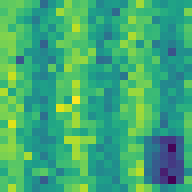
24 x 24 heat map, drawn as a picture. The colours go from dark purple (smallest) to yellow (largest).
Stripes running up and down repeat 3 times from left to right. The ninth with the lowest average is the bottom right. In the bottom right lies a patch that is lower than the rest. The bottom right is the roughest part.
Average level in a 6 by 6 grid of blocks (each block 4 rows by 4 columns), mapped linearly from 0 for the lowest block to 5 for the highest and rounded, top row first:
535343 | 425342 | 535352 | 535353 | 525330 | 434230
